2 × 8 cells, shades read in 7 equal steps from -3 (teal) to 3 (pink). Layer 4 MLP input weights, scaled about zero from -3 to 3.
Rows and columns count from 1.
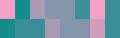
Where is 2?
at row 2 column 7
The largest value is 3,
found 2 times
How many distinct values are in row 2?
5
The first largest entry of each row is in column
1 7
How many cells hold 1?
2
